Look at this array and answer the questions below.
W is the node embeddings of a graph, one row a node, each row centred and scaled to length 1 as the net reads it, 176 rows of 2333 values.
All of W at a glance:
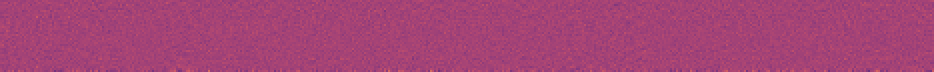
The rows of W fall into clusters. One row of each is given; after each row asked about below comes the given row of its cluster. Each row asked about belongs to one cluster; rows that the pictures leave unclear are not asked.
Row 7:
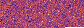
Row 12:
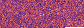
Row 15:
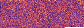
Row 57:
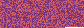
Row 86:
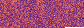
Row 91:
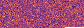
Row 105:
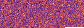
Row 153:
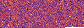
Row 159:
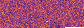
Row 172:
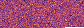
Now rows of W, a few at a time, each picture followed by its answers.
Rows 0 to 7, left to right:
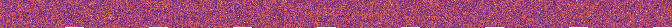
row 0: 57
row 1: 105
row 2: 57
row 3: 172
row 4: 7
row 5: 153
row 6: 86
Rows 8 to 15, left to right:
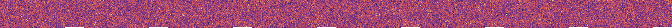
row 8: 159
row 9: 153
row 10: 12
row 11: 153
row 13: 12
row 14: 15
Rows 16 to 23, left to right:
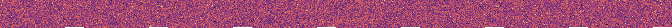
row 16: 86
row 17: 172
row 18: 159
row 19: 12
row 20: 15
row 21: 172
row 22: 153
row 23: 86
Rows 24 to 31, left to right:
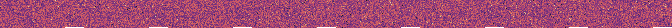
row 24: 172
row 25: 57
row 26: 57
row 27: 91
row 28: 7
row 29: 57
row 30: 91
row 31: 172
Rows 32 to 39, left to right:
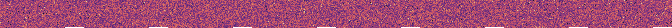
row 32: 7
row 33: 12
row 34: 159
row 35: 57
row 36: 153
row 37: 91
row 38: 91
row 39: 105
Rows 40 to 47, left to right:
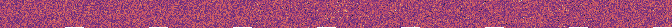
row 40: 12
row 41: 7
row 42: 7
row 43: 105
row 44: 12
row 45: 91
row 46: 15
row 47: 105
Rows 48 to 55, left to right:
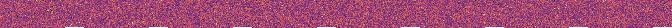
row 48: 57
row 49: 12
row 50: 172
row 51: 153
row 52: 15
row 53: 172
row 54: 57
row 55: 15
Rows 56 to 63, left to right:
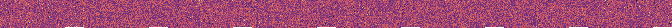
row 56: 15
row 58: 172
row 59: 57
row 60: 153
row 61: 159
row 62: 172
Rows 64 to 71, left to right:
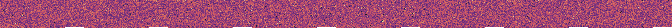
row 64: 159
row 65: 91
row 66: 15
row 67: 57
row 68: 159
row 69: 15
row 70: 153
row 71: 15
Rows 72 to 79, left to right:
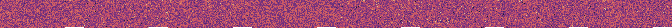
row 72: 91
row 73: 105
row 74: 86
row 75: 172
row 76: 86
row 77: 91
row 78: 15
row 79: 15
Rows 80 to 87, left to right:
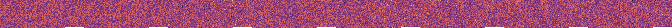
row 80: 7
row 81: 7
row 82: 105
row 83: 91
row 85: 86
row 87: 172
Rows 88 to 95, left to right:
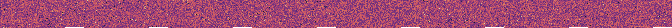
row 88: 15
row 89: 153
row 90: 15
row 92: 105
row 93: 159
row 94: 57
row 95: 57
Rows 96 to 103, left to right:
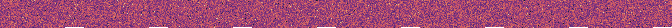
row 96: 153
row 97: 7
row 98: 159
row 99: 105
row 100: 105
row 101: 159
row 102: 159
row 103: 15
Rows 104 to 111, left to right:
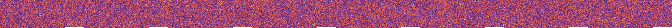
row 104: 12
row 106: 57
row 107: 86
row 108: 172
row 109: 15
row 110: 91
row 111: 15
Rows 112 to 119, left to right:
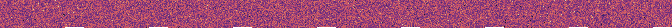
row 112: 172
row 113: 159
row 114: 159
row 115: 57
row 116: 153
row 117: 159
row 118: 7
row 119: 12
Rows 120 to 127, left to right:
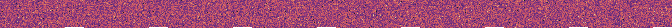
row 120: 12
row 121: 7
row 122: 7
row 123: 15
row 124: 91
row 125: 172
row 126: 86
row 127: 172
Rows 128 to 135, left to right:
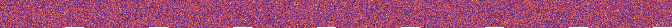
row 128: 172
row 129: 12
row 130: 57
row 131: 12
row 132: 105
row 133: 57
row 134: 15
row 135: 91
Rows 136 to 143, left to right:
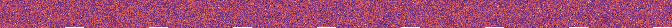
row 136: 159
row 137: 172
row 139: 57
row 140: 15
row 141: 172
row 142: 12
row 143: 12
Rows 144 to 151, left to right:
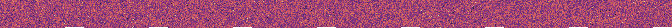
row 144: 86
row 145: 12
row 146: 105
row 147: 12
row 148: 12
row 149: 91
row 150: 7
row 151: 15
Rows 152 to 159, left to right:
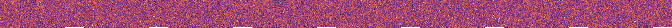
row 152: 86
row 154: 86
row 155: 86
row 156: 159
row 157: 105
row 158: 15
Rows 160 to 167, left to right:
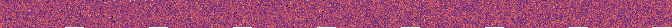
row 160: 57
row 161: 7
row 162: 153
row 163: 172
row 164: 86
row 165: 153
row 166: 12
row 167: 105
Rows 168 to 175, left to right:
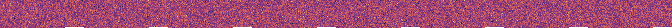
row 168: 12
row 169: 105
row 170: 91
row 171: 172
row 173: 172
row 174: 153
